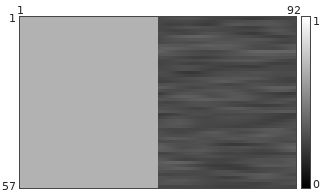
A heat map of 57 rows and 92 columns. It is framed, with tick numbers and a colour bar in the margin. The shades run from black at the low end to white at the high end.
The table splits into one row of 2 panels. Panel 1,1: high, flat. Panel 1,2: low, streaked across, faint in contrast.
